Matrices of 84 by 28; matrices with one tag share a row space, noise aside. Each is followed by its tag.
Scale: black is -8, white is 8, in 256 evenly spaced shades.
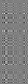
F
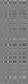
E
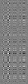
E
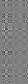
F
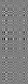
F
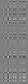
E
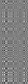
F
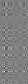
F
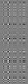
E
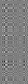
F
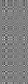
F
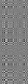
F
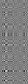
F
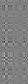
F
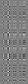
E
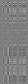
E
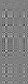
F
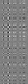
E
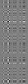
E
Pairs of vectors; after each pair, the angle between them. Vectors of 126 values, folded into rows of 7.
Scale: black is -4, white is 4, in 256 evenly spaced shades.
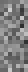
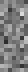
partly opposed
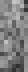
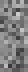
partly aligned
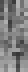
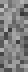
orthogonal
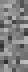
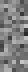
nearly parallel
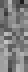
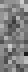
partly opposed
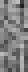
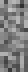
nearly parallel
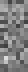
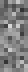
partly opposed
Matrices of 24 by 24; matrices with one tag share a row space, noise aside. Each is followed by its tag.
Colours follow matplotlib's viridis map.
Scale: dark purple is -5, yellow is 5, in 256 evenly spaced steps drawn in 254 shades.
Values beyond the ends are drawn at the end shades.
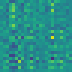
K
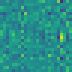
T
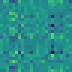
K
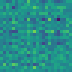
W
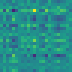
W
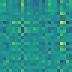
T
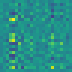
K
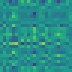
W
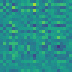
W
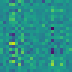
K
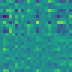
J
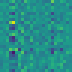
K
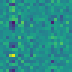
K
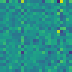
T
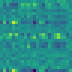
W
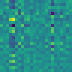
K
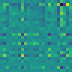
T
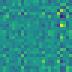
T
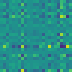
T
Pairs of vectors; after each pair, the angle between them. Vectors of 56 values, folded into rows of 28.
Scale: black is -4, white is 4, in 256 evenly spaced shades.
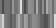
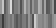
partly opposed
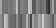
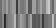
nearly opposite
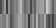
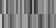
partly aligned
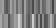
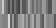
orthogonal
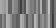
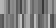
partly aligned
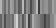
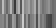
orthogonal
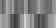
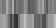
nearly parallel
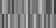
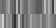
partly opposed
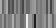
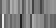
orthogonal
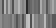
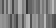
nearly parallel
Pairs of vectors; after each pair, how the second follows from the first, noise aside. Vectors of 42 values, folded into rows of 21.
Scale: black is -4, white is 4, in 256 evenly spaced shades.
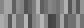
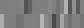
partly zeroed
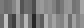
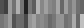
wrapped around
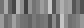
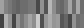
wrapped around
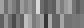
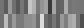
wrapped around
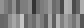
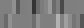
partly zeroed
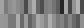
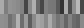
copied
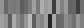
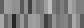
shuffled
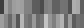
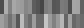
copied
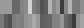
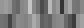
copied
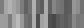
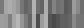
copied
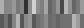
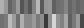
wrapped around
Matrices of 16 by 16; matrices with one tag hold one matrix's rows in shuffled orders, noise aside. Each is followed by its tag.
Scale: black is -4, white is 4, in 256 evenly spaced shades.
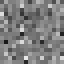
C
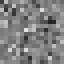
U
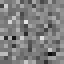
U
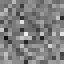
C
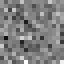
C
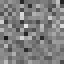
C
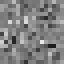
U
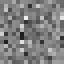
C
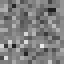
U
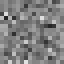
U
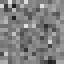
U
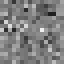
U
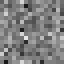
C
